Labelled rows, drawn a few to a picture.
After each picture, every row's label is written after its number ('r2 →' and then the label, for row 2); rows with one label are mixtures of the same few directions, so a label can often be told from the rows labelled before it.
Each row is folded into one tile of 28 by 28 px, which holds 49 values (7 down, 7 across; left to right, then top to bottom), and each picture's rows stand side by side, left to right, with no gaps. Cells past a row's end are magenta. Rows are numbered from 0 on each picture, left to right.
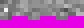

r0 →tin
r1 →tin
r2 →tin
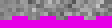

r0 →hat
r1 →tin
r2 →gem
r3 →gem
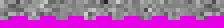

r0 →gem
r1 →gem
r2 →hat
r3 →tin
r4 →hat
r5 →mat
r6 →tin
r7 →gem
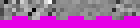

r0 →hat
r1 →tin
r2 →tin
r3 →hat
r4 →hat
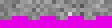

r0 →gem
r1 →mat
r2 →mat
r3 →gem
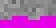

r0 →hat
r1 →tin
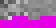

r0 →gem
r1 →tin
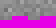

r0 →mat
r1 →mat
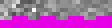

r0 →gem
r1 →tin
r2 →tin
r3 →tin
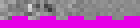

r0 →gem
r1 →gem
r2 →gem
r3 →mat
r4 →mat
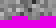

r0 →hat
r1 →hat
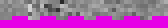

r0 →mat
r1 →gem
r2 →hat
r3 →gem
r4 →hat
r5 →gem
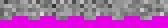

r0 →hat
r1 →mat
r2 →mat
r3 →mat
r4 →gem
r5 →hat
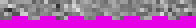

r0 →tin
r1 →mat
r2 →gem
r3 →tin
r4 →gem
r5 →hat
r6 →hat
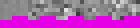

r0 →hat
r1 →hat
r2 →tin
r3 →mat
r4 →gem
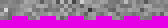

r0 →tin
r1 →hat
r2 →mat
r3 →tin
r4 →hat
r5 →hat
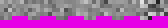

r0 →mat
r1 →hat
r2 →tin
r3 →tin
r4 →mat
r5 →gem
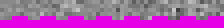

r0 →hat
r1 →mat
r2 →gem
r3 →mat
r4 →tin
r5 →gem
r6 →tin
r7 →hat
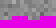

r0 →hat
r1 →mat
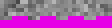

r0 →gem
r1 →gem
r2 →hat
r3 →gem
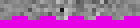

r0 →hat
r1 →hat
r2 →tin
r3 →mat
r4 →gem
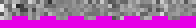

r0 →gem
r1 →tin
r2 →mat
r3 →mat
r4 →gem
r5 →hat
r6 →mat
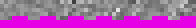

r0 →gem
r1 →tin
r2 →mat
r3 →hat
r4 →tin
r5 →gem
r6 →gem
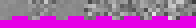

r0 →gem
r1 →mat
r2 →gem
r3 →hat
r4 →gem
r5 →mat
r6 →gem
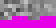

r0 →hat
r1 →gem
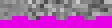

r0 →hat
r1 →gem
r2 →tin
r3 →gem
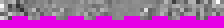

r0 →gem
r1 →mat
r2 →tin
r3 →hat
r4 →hat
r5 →tin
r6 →hat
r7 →tin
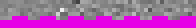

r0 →tin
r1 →hat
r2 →tin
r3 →tin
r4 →hat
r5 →mat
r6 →hat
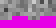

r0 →tin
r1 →hat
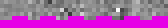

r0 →hat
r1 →tin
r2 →mat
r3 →hat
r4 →tin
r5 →mat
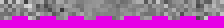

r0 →mat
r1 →gem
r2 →tin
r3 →gem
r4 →gem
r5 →mat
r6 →mat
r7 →gem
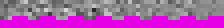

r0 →gem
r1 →hat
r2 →tin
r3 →tin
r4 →mat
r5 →mat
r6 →tin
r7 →mat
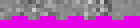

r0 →hat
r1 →tin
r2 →tin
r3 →hat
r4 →hat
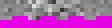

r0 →mat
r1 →gem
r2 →tin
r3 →mat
